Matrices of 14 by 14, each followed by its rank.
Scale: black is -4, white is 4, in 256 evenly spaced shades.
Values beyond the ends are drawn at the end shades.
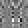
two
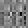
two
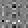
two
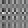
one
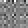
two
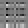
one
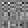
two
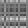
one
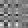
one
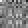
two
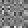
two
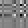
one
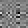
two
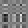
one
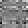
two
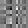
one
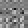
two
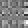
two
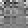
two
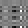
one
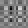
one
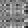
two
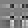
one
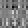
two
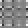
one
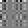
one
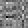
two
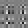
one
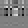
one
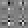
one
